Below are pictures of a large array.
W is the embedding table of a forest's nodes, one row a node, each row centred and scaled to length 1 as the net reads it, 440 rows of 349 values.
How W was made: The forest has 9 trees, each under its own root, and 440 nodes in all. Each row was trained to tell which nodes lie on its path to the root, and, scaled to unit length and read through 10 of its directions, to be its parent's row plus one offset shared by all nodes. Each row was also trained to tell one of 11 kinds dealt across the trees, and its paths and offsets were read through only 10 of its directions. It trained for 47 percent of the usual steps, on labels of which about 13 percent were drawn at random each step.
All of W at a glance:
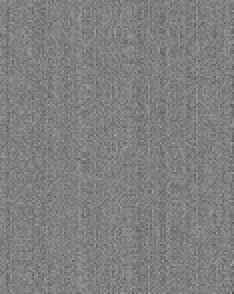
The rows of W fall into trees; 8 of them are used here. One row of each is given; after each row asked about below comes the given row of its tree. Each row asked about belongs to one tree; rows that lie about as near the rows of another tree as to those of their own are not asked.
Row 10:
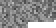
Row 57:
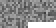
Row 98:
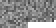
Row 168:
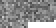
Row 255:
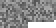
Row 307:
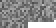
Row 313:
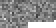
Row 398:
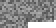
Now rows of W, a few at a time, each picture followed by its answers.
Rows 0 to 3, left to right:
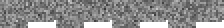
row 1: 398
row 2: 10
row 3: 255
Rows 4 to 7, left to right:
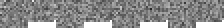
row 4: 307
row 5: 98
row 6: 307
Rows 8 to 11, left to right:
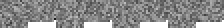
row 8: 57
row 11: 255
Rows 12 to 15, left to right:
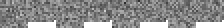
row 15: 255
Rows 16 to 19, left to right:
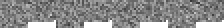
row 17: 307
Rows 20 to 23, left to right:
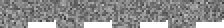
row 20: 168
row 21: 255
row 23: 168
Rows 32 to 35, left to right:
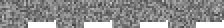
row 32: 307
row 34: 255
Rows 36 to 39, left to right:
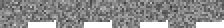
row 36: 57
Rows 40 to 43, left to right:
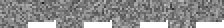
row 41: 313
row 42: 313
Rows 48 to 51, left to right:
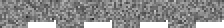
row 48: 168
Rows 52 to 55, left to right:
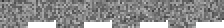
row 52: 313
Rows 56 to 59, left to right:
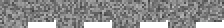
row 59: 168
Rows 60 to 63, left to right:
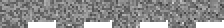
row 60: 307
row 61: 98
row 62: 10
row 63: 57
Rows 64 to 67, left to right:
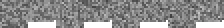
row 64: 307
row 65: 168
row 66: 168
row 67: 57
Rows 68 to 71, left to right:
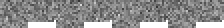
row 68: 168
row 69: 313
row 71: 307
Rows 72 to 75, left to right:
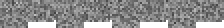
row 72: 307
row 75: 168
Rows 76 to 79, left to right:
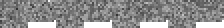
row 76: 313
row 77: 57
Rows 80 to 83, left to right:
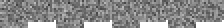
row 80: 313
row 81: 307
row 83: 307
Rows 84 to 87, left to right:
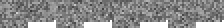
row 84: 168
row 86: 307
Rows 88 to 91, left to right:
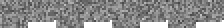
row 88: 255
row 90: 398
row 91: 398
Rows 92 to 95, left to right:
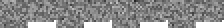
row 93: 255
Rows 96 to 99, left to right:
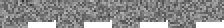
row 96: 313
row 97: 307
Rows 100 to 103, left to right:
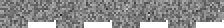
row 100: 57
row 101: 313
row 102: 307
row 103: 398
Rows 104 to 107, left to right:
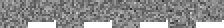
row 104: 255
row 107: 307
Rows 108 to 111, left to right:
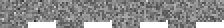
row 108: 313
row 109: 398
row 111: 307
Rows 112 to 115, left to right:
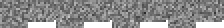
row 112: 255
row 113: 313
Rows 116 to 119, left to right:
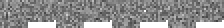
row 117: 255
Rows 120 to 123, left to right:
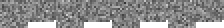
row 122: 307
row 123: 255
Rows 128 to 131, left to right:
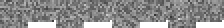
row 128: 307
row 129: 398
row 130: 10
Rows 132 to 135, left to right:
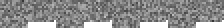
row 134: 255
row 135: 255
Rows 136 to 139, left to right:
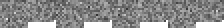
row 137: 307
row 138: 255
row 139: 168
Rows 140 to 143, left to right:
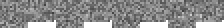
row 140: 255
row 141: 57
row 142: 255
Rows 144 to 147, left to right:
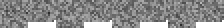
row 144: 255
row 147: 168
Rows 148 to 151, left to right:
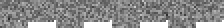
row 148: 313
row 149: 10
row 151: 57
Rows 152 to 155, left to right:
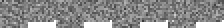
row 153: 10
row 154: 98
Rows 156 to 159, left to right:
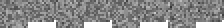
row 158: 307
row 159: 98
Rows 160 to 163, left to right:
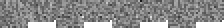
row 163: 98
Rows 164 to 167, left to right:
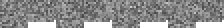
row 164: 168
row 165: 168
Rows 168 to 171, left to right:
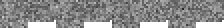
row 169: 168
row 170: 313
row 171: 255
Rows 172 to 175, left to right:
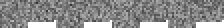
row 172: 168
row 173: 255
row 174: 168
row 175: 168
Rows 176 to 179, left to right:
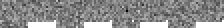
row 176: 398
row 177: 255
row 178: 10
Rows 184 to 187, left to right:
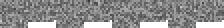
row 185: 398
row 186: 307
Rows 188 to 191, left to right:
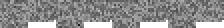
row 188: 313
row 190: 307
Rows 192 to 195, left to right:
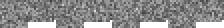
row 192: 168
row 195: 10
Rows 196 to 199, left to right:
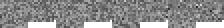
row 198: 307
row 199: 57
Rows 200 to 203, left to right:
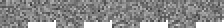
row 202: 168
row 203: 168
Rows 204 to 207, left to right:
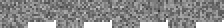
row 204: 255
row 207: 168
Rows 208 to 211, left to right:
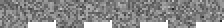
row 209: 57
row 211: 313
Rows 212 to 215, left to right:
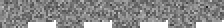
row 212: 168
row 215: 10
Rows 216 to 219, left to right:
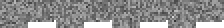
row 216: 398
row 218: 255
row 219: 307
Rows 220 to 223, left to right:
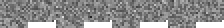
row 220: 255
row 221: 313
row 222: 57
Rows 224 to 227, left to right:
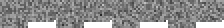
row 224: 255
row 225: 255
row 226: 255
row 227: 307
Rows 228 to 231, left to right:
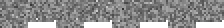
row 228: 313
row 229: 398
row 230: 168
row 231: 255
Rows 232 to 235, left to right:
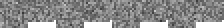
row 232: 255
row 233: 168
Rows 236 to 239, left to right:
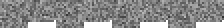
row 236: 10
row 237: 307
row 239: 313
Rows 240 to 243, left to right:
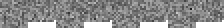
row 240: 255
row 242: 307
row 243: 10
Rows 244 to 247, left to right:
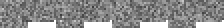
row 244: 10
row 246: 57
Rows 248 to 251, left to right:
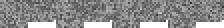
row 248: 168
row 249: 168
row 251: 57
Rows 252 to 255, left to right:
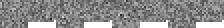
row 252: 307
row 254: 313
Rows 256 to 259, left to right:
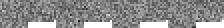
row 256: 313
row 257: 255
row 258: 98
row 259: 398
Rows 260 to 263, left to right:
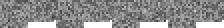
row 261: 398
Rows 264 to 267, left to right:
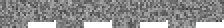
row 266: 255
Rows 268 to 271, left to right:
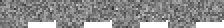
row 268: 398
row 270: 57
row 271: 255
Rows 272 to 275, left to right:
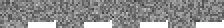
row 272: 313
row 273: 398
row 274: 313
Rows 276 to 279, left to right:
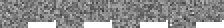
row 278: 168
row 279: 307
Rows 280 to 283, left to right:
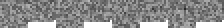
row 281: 168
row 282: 307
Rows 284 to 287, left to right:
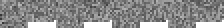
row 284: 168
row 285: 10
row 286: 307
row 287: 168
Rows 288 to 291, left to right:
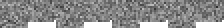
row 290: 313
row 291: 168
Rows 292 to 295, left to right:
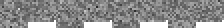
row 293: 57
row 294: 307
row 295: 313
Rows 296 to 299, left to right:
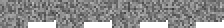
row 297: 255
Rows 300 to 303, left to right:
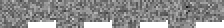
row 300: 57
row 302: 255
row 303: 313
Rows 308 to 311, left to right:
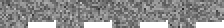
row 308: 307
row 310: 255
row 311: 255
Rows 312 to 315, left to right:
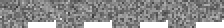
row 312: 255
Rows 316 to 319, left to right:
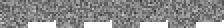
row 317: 10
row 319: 168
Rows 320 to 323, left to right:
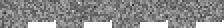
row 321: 313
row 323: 313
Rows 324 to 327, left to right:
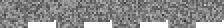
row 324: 168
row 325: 98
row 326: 307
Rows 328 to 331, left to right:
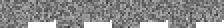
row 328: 168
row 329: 168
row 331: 255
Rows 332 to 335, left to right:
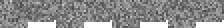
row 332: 313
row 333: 168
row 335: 313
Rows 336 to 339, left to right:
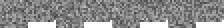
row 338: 398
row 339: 307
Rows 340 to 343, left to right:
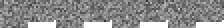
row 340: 57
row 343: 255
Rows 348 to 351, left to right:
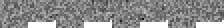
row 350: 313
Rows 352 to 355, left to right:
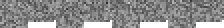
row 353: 168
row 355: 313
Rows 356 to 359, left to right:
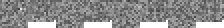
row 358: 168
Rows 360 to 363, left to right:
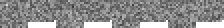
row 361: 57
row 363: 307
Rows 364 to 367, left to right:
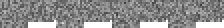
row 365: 255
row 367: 168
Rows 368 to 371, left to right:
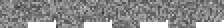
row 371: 255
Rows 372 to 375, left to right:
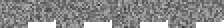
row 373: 313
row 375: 255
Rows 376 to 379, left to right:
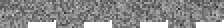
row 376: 57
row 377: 398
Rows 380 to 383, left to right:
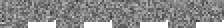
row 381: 313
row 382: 307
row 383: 255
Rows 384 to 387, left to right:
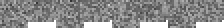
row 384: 398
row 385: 313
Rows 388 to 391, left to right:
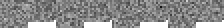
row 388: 168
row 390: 313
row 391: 255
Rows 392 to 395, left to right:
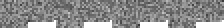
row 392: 398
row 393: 10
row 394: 313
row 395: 398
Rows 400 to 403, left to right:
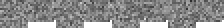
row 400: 57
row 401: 168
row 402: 313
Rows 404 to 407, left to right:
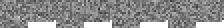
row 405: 255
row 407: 57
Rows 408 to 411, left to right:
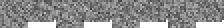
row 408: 10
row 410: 168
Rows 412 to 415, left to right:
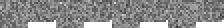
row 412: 168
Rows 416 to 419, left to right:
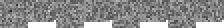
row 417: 313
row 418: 168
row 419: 168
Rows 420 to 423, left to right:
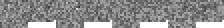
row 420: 168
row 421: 307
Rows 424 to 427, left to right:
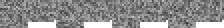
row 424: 307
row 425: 398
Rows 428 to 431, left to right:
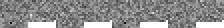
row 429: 57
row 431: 307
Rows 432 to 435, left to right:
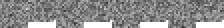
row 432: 168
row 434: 398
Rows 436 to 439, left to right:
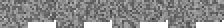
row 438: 255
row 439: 255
